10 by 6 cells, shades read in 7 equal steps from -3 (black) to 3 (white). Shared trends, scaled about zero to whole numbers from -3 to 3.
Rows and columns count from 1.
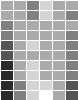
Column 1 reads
1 1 0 0 -1 -1 -2 -2 -2 -2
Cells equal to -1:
4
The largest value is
3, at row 10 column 4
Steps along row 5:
up up down same down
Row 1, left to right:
1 1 0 2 1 1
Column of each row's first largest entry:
4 4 2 2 3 2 3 3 3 4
